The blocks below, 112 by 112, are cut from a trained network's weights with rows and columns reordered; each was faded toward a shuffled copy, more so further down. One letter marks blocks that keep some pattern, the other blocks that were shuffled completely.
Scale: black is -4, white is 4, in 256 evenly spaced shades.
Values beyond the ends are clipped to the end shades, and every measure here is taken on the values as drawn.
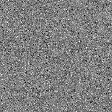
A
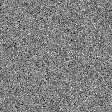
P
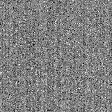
A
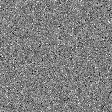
P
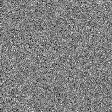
A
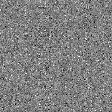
A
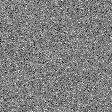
P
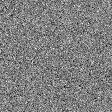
P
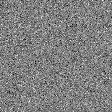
A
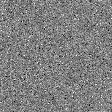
P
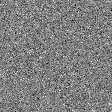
P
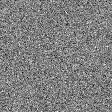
P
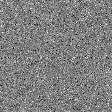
A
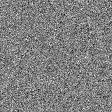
P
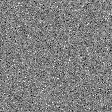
P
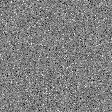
P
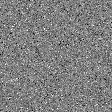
P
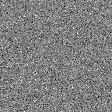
P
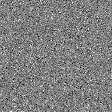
A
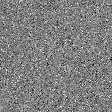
P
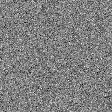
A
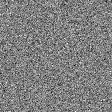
P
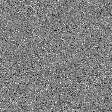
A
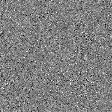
A
